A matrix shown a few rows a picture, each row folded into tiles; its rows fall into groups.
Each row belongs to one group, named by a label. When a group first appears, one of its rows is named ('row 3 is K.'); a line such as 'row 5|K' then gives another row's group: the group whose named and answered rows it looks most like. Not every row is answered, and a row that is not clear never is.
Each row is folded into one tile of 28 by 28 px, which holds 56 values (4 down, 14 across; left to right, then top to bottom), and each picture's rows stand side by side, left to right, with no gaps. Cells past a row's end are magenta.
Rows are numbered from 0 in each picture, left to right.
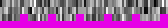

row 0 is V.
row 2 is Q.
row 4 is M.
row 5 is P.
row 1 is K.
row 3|V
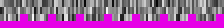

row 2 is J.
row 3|V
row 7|M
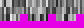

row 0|Q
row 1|J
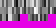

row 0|J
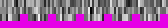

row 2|Q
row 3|Q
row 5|K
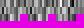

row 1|M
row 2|J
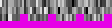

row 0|J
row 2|K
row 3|K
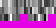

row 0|J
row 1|M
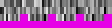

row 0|K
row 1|V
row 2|P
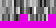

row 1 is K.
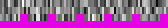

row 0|P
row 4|M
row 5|M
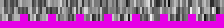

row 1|P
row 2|K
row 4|P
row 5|M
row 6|V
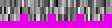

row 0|P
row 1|K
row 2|V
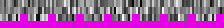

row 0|P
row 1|P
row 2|V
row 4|M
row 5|V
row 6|Q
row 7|P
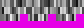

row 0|M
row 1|Q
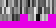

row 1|P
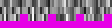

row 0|Q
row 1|Q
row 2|M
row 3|K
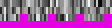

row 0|Q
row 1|K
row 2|J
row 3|K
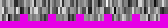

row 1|J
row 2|J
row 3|P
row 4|M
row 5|P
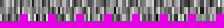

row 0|V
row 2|M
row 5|V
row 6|Q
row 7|P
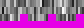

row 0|M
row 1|Q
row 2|J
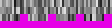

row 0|V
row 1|K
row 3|J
